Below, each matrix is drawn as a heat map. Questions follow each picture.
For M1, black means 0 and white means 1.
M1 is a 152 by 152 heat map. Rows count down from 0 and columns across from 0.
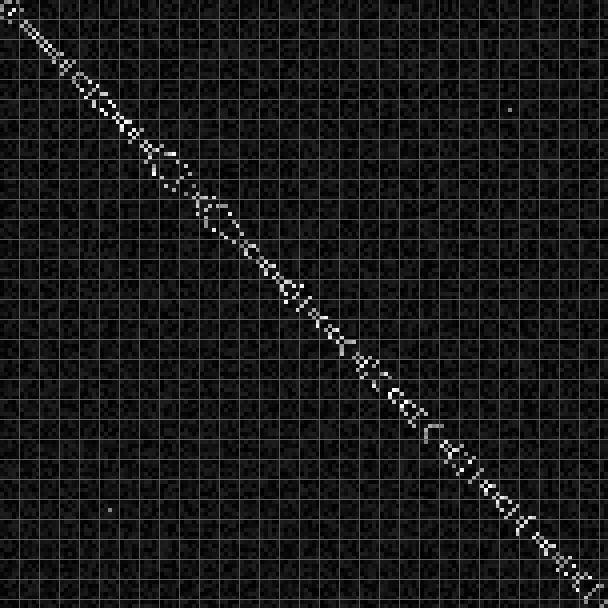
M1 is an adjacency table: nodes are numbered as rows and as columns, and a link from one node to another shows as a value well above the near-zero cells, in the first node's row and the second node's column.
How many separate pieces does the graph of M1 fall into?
1
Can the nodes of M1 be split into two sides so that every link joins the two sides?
yes
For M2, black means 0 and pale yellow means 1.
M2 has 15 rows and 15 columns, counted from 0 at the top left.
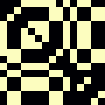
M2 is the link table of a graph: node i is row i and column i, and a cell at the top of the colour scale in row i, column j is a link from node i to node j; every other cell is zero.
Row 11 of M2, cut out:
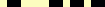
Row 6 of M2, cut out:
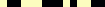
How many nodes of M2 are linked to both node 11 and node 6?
6
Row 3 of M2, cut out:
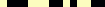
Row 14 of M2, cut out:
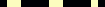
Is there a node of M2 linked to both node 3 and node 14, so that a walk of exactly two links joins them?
no
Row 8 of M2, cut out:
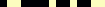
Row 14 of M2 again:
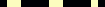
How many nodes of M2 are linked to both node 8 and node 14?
4
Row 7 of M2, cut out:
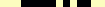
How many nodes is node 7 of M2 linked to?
7
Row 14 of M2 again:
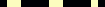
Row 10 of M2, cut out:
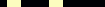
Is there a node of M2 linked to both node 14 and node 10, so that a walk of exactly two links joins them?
yes
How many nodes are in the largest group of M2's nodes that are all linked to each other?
8
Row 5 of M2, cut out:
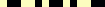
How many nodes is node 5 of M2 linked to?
7
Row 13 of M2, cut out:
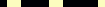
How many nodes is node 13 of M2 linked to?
5
